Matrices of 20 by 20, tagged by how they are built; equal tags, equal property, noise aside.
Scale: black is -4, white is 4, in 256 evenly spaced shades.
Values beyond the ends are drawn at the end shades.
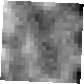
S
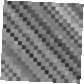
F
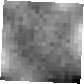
S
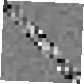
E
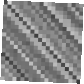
F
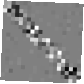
E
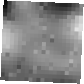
S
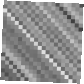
F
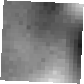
S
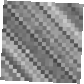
F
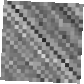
F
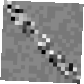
E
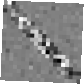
E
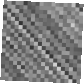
F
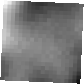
S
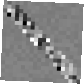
E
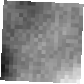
S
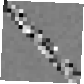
E
